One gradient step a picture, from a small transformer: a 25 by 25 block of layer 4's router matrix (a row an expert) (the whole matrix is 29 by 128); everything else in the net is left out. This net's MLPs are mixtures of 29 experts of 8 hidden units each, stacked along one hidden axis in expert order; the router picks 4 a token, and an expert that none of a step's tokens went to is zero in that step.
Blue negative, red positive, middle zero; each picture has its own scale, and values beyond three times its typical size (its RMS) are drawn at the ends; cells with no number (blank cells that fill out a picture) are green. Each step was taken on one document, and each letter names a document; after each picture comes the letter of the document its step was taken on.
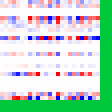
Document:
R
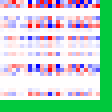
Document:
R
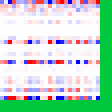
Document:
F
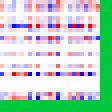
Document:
R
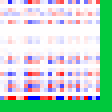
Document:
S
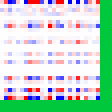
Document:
F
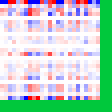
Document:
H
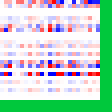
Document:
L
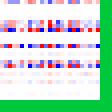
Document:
L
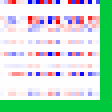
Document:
R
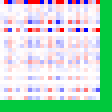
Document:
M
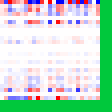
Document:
H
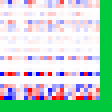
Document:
S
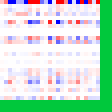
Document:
H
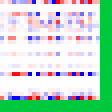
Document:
R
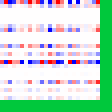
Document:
L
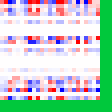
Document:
H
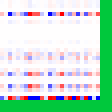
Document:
S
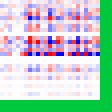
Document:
M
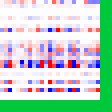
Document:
L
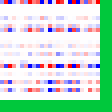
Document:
L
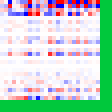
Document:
H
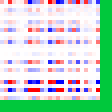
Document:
H
